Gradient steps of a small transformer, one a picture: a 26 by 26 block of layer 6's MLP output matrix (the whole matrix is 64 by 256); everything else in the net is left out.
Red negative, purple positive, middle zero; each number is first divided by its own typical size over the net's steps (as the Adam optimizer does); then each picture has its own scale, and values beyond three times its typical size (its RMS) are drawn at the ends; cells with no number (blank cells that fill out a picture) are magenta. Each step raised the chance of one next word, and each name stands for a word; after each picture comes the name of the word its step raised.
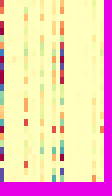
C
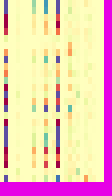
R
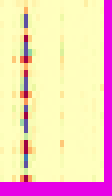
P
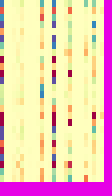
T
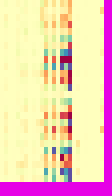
C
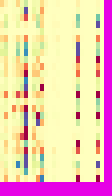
P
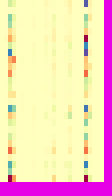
P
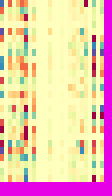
P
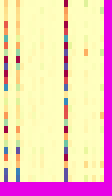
C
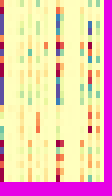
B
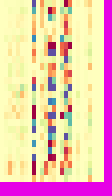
B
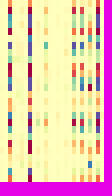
T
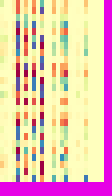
T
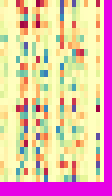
R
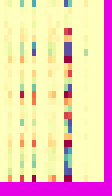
P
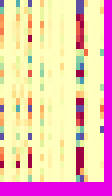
R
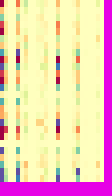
C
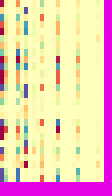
C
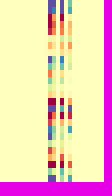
R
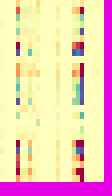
B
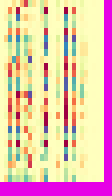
T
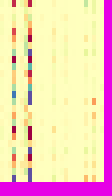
C
